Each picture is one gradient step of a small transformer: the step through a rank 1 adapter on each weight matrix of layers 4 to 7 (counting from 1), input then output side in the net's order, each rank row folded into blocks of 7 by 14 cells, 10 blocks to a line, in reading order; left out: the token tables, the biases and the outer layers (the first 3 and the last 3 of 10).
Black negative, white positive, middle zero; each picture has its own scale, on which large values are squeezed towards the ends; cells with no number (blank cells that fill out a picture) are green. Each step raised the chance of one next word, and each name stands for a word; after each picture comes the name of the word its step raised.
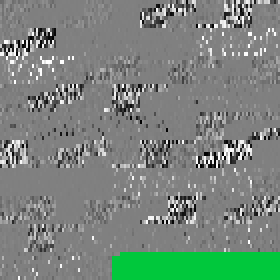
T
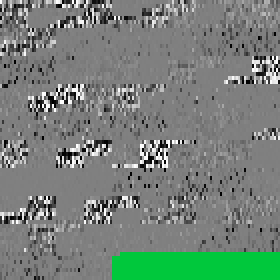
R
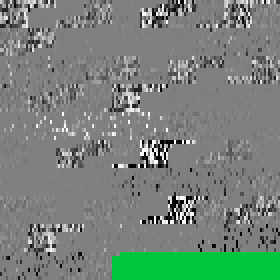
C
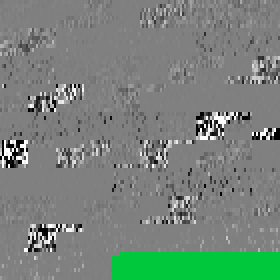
R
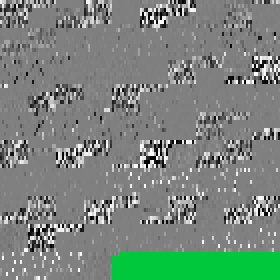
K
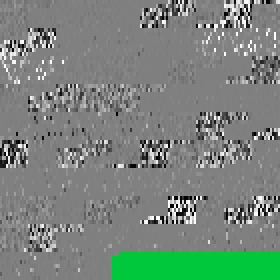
T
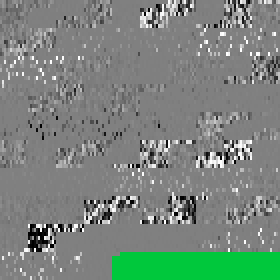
T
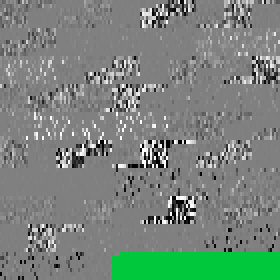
C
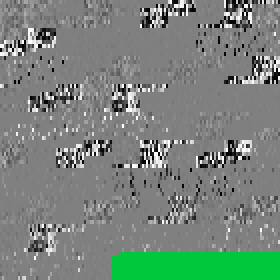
K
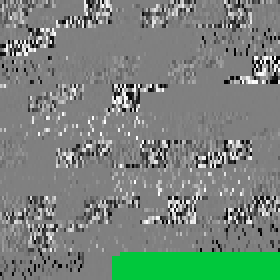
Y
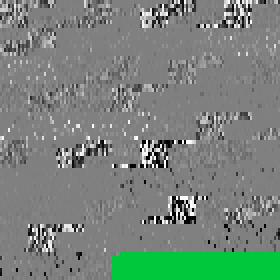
C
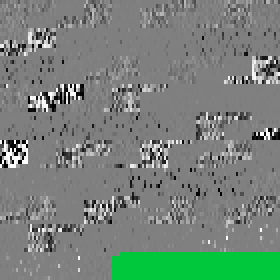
R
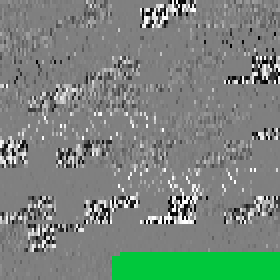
Y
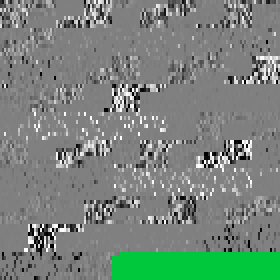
Y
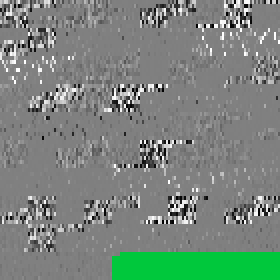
T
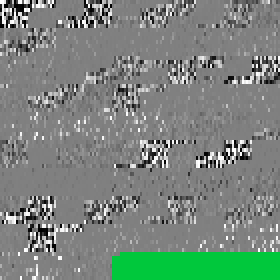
K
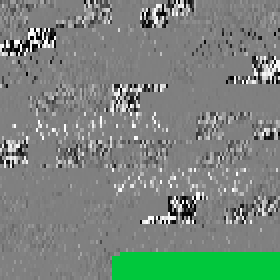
Y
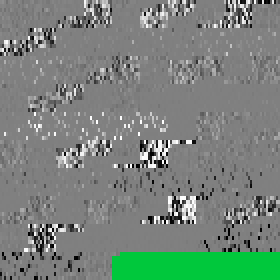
C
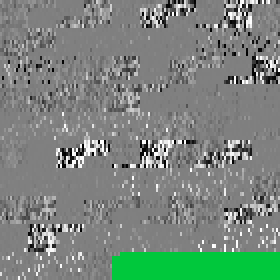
K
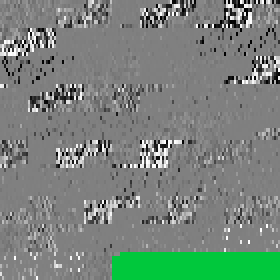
K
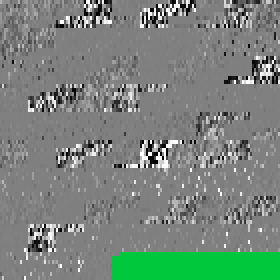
K
